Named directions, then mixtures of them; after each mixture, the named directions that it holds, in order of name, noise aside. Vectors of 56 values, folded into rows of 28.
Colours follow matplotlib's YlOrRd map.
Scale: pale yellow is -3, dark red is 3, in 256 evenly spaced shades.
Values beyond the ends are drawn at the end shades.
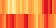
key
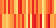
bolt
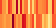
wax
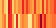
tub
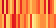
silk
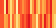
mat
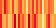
bolt, tub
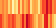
key, mat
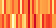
silk, wax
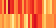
bolt, key, silk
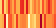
silk, tub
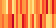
key, tub, wax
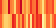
bolt, wax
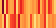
silk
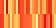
mat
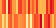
bolt, tub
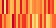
mat, silk, wax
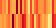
wax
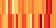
bolt, key, tub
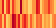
bolt, silk, wax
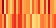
silk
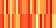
mat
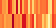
wax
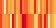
mat, wax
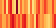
key, mat, wax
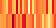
wax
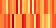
wax
